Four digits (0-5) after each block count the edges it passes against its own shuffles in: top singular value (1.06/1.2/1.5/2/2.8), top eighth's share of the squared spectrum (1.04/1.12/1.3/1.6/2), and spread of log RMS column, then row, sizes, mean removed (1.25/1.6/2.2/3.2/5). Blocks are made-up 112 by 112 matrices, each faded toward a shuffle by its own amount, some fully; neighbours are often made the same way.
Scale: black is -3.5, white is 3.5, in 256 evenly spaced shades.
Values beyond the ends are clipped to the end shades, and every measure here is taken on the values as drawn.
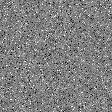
1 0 0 0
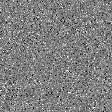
3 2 0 1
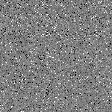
3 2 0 1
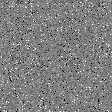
2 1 0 0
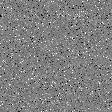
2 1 0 0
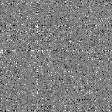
4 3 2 2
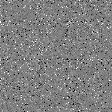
3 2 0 1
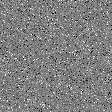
0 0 0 0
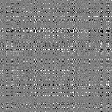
5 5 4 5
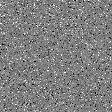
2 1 0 0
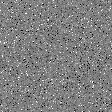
0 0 0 0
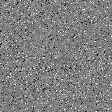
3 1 0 0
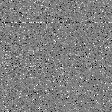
4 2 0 1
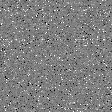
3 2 0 1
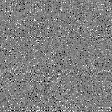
4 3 1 2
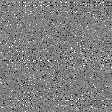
4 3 1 2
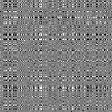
5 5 4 4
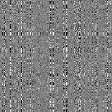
5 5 4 3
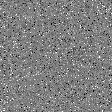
2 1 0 0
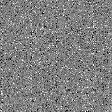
3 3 2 1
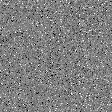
1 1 0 0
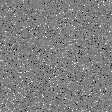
0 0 0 0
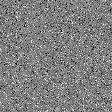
0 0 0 0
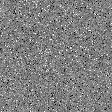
0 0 0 0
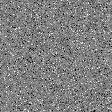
2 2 0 0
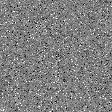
0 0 1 0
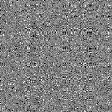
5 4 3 2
